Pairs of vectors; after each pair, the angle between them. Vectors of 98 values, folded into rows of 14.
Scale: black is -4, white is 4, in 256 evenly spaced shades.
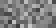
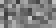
orthogonal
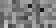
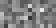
nearly opposite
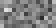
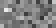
nearly parallel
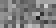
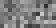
nearly opposite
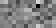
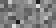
partly opposed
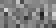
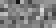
partly opposed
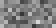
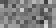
orthogonal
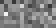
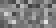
partly aligned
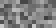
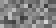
partly aligned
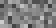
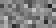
partly aligned
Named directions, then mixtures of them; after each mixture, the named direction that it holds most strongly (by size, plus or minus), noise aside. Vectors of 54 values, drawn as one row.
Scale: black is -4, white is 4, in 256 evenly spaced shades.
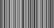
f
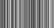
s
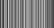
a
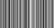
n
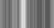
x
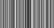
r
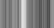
x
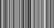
r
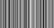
n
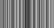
r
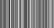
n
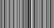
f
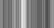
x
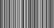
f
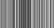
r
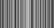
a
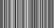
f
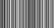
s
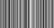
n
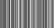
n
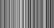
f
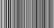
a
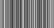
f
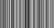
r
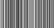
f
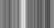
x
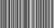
n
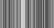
x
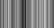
x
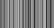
f
